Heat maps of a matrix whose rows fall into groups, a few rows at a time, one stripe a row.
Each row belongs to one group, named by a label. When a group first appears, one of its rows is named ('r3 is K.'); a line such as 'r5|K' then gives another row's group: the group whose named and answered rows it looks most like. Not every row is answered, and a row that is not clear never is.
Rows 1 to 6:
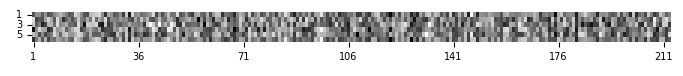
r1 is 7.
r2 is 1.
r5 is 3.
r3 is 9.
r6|7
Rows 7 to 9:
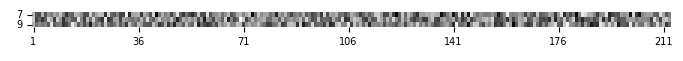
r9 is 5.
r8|1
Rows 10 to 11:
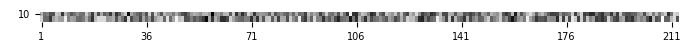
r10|1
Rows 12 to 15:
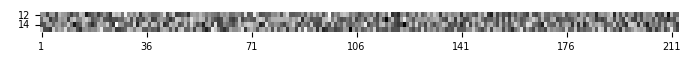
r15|9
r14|7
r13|3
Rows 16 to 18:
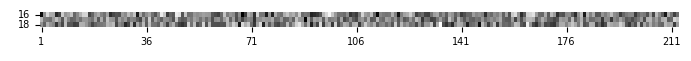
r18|5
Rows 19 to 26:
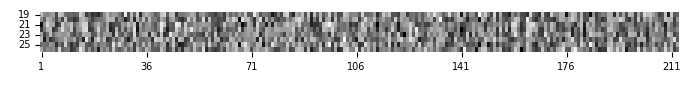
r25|5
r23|7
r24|9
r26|5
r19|5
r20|5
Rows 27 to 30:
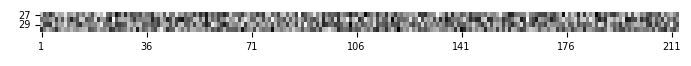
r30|3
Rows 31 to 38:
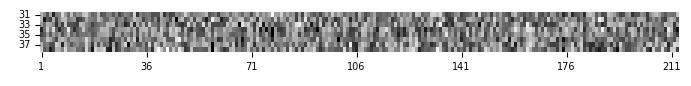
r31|3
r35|7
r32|9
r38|9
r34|7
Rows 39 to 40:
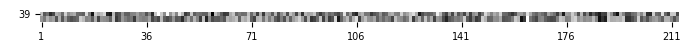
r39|9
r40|5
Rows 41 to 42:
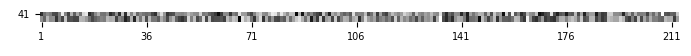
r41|3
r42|5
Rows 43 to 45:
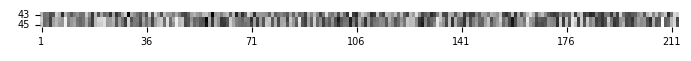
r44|9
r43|1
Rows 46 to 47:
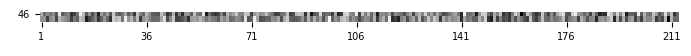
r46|5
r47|5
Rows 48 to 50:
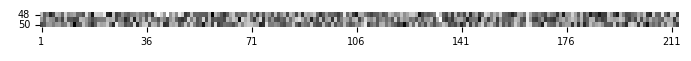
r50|7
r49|5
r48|9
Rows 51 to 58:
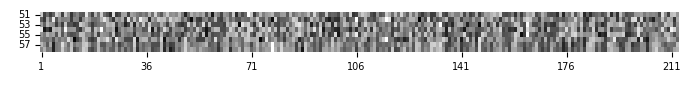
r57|3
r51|1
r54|9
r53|5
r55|5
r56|7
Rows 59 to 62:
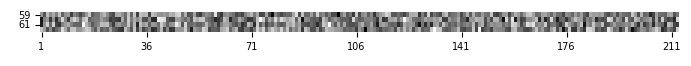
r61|7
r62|3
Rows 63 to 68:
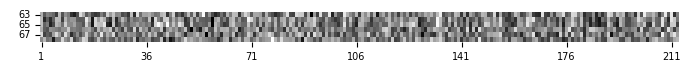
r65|9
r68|3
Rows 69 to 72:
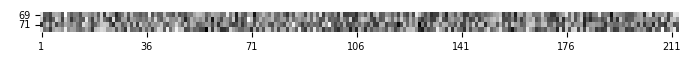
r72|9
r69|1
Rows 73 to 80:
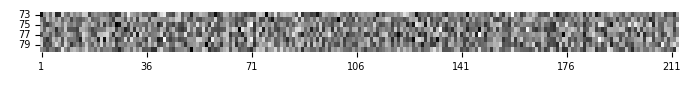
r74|7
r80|3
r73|3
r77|7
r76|5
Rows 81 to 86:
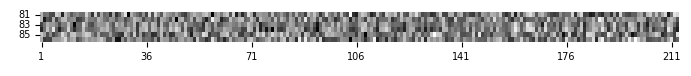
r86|9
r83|7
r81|1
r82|9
